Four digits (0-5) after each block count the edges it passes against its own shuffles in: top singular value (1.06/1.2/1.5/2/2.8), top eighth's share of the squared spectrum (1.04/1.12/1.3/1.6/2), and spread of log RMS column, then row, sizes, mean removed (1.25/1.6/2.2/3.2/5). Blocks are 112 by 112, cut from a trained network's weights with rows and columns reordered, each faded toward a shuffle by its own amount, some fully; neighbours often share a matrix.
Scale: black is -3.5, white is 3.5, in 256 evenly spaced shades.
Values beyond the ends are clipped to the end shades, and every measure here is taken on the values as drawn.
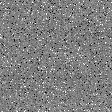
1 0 0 0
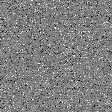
1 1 0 0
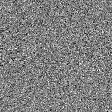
2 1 0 0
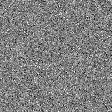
2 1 0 0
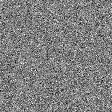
0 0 0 0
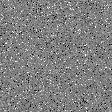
0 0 0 0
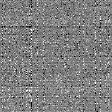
3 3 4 0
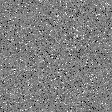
0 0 0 0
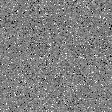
1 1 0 0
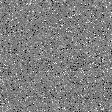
1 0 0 0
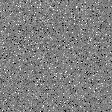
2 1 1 0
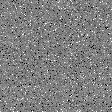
0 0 0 0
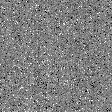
1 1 0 0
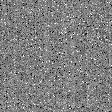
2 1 0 0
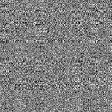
4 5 2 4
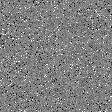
0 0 0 0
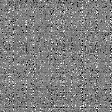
3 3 3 0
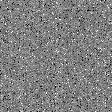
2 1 0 0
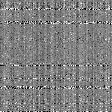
4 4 0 4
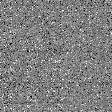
2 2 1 0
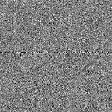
3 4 1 2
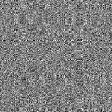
4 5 2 3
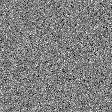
1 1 0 0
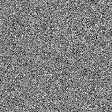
3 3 1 1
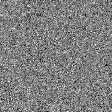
3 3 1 2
